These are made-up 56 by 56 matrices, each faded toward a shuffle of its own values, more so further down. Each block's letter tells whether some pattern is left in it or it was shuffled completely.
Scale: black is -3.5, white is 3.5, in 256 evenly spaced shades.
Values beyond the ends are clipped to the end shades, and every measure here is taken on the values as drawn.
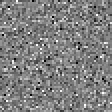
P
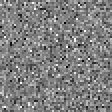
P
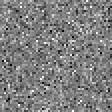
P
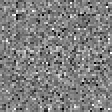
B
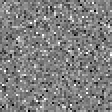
P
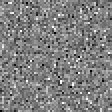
P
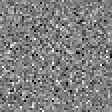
B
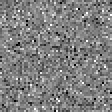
P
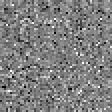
B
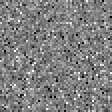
P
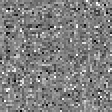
B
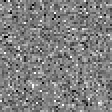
B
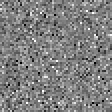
P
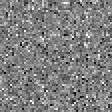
B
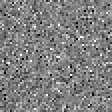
P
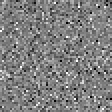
B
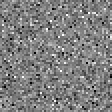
P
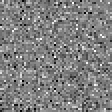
B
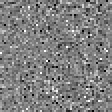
B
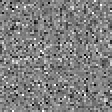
B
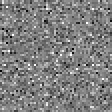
B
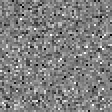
B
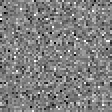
B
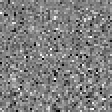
B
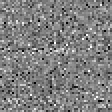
B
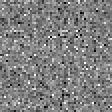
B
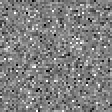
P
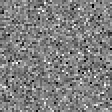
P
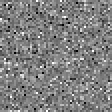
B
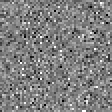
B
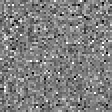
B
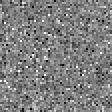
P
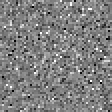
P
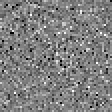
P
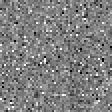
P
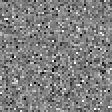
P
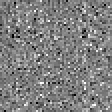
B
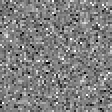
P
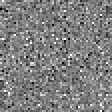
B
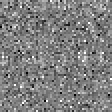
B
